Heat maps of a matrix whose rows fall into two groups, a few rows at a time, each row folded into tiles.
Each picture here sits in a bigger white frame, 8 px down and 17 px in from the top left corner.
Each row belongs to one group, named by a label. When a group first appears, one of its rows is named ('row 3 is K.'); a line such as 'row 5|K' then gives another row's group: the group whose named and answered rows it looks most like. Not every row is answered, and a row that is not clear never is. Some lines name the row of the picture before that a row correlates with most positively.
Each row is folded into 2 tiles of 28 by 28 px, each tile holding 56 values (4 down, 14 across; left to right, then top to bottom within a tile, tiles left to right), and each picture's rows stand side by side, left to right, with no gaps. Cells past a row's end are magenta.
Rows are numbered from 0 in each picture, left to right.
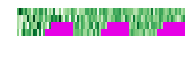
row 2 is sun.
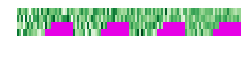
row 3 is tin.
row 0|tin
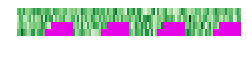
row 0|sun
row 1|tin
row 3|sun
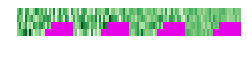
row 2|tin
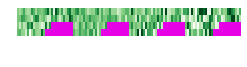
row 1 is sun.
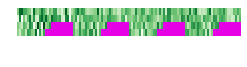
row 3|sun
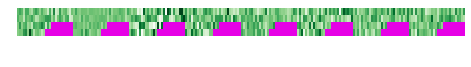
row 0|tin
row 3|tin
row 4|sun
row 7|tin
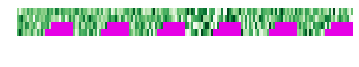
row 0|sun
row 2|sun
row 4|tin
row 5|tin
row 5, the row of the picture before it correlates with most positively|0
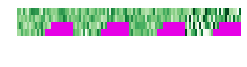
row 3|tin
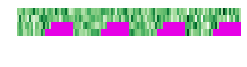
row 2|sun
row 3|sun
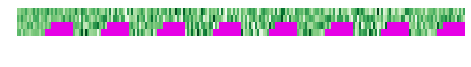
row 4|tin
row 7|tin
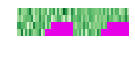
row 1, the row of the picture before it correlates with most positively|0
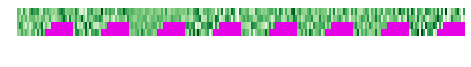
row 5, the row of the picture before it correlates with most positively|0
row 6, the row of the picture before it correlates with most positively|0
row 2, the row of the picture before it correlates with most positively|0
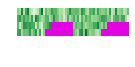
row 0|sun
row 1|tin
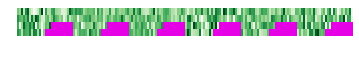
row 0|sun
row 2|sun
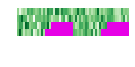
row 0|sun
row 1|sun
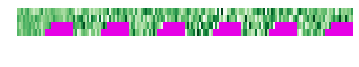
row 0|sun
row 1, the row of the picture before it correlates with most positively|0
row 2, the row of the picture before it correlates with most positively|0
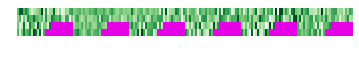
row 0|sun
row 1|sun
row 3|tin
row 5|sun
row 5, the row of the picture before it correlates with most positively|0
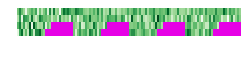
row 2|sun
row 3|sun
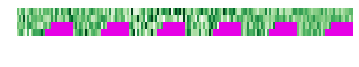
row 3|sun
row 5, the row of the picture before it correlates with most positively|1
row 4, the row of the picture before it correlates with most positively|1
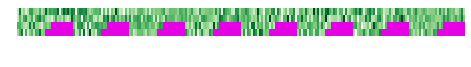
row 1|tin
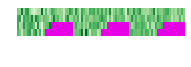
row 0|sun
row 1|tin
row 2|sun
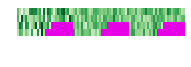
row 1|tin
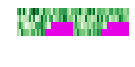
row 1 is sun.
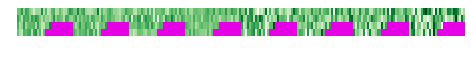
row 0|sun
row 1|sun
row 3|tin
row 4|sun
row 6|tin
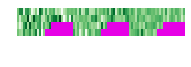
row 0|sun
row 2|tin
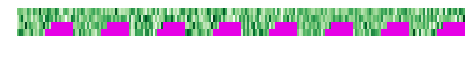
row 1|tin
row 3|sun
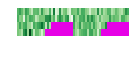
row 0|tin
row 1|sun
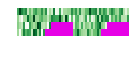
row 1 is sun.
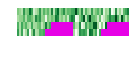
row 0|tin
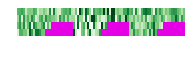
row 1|tin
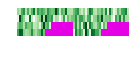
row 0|sun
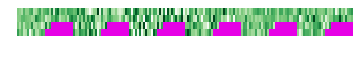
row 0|tin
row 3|sun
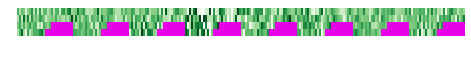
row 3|sun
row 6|sun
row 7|tin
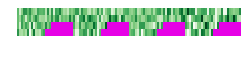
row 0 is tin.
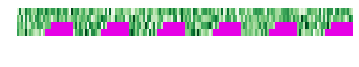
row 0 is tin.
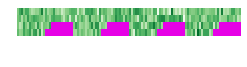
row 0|sun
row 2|tin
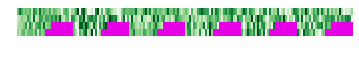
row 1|sun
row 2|sun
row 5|tin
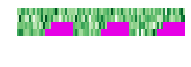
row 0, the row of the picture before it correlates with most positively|2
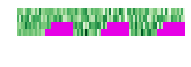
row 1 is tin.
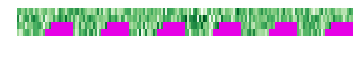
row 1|sun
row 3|sun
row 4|tin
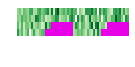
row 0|tin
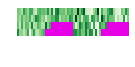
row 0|tin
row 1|sun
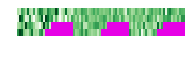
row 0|sun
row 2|tin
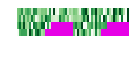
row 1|tin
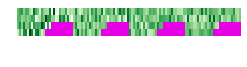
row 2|tin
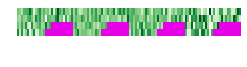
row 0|tin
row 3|sun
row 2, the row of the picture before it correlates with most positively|0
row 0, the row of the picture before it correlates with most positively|2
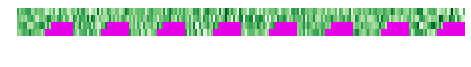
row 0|tin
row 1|sun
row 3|tin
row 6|sun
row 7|tin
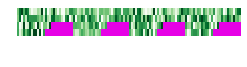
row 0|sun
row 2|sun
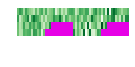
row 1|tin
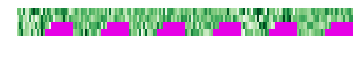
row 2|tin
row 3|tin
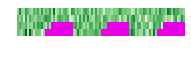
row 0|tin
